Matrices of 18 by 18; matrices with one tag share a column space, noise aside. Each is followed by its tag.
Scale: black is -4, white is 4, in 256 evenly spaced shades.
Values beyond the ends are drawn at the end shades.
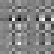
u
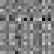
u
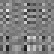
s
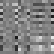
s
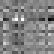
u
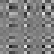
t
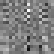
s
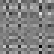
t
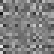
t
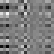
t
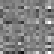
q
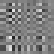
s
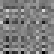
q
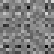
t
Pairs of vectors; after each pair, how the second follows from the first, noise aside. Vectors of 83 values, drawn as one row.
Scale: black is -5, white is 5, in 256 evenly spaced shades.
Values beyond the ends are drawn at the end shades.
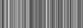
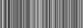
negated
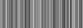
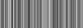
reversed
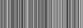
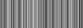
sign-scrambled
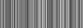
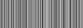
sign-scrambled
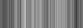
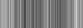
negated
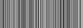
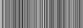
reversed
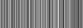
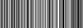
scaled up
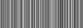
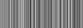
sign-scrambled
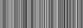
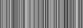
sign-scrambled
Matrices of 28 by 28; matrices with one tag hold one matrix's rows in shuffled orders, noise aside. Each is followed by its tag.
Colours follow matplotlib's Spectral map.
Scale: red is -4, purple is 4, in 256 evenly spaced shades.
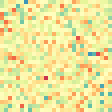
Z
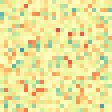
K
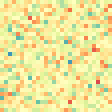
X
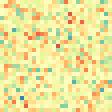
K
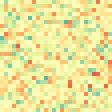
X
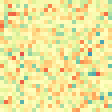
Z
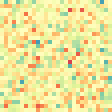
K
